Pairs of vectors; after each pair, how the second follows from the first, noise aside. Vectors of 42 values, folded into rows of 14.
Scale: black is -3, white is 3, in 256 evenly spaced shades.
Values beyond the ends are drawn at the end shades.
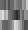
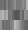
shrunk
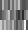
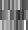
copied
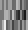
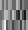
copied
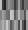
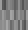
shrunk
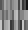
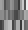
sign-scrambled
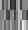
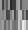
copied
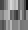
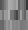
shrunk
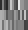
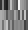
copied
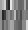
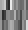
copied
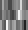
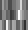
copied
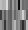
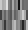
copied
